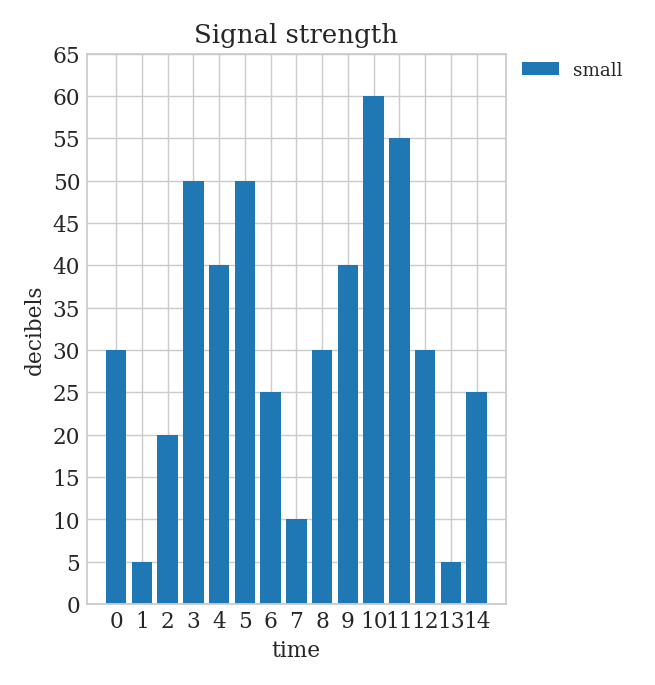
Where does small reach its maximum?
10
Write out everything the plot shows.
Title: Signal strength
x-axis: time, ticks 0 1 2 3 4 5 6 7 8 9 10 11 12 13 14
y-axis: decibels, ticks 0 5 10 15 20 25 30 35 40 45 50 55 60 65
Legend: small
Values:
small: 30 5 20 50 40 50 25 10 30 40 60 55 30 5 25
